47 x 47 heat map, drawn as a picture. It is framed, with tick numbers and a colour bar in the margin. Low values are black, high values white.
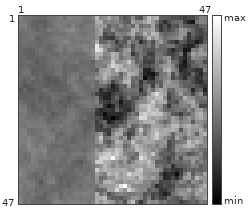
Mirror symmetry: none. Seam: vertical, 40% of the way across, the left part calmer. Grain: blotchy. Ninth with the highest average: bottom middle.
